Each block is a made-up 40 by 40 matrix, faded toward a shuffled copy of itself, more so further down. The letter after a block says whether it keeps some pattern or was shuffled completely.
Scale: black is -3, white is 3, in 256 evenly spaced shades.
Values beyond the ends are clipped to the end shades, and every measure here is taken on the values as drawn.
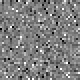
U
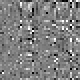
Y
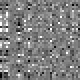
Y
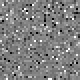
U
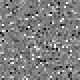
U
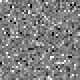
U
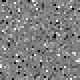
U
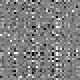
Y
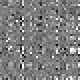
Y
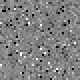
U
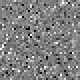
U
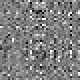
Y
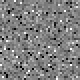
U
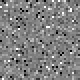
U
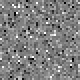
U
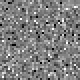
U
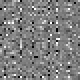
Y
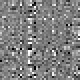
Y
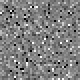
U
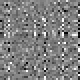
Y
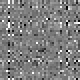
Y
